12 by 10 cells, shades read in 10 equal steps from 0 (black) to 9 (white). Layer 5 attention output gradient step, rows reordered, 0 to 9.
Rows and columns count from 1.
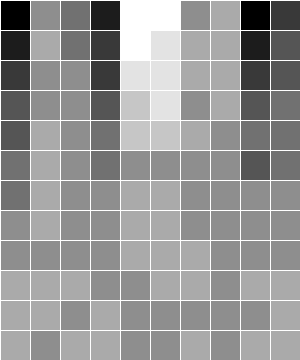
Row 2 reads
1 6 4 2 9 8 6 6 1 3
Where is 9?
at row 1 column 5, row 1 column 6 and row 2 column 5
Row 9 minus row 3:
3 0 0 3 -2 -2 0 -1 3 2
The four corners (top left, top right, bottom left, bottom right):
0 2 6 6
